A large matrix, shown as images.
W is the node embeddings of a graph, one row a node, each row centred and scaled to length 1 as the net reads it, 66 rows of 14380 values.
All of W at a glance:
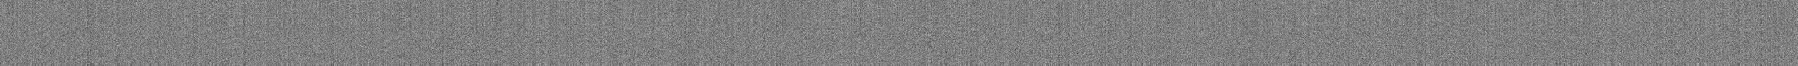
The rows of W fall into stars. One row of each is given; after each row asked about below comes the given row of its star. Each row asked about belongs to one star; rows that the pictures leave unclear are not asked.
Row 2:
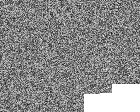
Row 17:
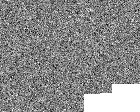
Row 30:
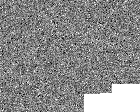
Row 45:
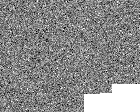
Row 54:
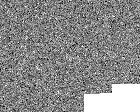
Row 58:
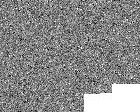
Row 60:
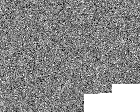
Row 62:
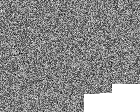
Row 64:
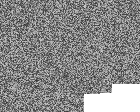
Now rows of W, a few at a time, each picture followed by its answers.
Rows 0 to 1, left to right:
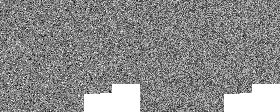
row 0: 17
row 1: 62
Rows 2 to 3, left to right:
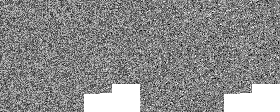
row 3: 2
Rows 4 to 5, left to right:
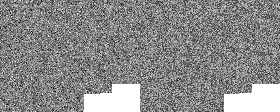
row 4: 17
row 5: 60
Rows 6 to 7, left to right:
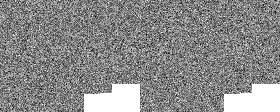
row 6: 60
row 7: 17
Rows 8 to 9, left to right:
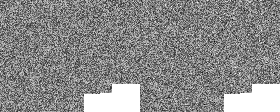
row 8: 58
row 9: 64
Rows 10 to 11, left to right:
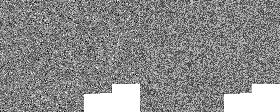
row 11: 45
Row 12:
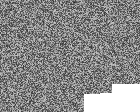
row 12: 17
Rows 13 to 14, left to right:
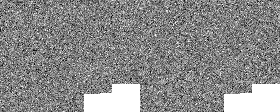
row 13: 60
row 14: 2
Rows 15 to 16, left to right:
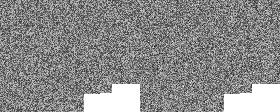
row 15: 58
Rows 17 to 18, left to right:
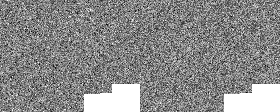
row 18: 54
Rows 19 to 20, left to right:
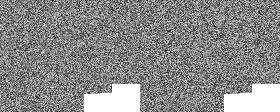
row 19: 2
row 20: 62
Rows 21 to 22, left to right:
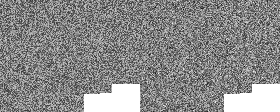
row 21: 30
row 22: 2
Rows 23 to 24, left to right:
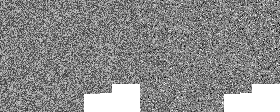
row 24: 17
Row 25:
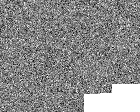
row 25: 60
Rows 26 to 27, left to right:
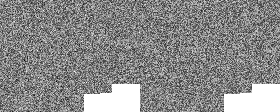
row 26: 30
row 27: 62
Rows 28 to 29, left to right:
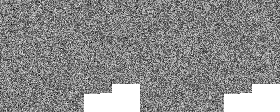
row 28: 17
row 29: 58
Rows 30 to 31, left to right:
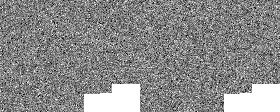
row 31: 60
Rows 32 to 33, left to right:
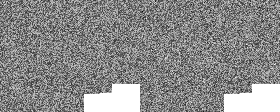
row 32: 62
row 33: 54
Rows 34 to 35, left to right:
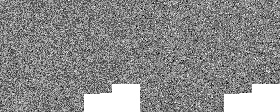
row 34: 54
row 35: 60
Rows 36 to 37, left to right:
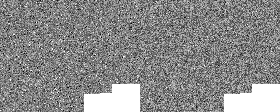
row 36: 54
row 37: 58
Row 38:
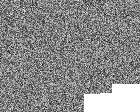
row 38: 17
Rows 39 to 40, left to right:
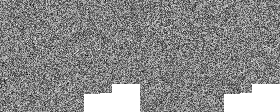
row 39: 2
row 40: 62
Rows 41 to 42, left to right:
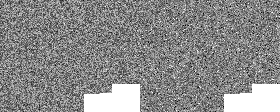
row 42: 45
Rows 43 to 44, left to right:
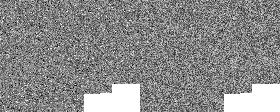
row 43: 58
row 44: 17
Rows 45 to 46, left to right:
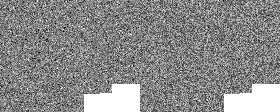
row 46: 62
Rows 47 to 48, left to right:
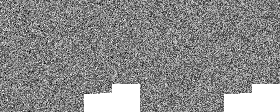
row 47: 62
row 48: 60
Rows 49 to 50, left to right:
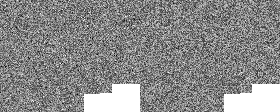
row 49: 54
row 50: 64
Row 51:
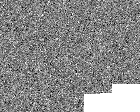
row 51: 64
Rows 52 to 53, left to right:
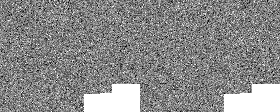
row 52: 64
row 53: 30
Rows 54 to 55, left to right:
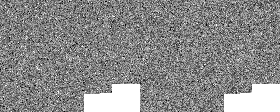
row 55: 2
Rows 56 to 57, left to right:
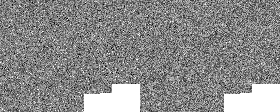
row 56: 30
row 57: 2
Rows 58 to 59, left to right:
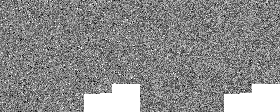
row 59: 62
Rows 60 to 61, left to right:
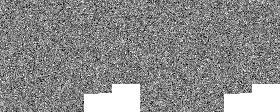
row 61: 2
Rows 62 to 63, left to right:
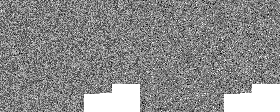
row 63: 64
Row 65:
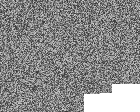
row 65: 54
